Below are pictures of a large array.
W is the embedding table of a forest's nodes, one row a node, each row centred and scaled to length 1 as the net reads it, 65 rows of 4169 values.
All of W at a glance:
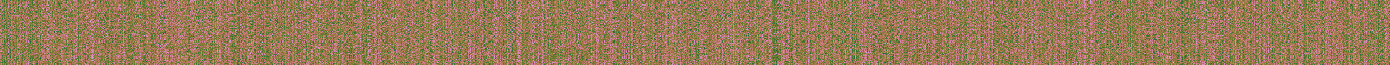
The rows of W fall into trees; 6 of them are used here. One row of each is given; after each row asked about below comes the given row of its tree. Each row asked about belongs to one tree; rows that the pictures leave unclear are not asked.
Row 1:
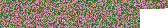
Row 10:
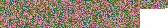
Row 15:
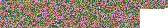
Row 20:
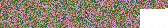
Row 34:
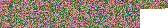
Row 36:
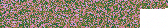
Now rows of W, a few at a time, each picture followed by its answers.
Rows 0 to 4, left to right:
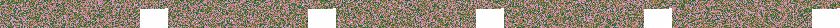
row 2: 1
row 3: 1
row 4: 34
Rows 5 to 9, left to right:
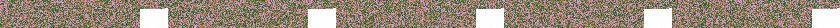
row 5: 34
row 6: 1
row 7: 34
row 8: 34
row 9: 10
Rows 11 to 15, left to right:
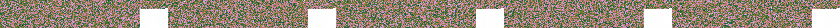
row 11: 36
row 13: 34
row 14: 36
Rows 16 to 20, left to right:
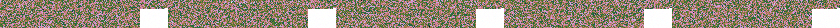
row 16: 15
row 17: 1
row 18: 1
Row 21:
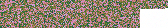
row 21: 36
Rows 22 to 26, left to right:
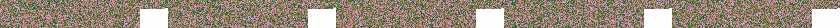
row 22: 34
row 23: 1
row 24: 20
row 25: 34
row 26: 36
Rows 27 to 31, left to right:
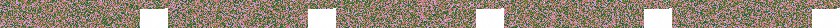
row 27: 1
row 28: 36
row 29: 34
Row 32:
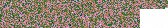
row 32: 1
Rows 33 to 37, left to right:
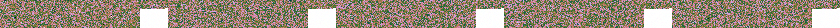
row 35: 36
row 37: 34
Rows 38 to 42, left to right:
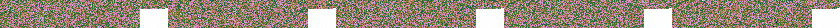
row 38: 36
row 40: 1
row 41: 1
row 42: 1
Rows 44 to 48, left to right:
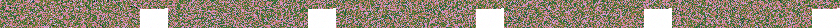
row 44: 15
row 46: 36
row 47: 15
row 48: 10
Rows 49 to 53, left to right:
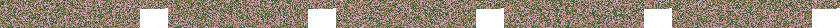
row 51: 34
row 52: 34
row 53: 15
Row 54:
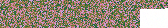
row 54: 20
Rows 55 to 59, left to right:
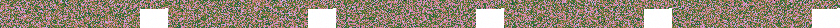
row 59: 36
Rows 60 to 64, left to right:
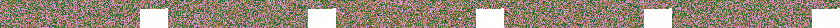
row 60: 34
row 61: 1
